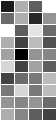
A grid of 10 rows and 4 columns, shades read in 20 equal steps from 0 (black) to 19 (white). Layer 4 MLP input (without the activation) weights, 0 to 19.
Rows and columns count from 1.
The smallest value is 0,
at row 5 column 2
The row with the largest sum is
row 3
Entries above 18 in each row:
1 0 1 0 0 0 0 0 0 0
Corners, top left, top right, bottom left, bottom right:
2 19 13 5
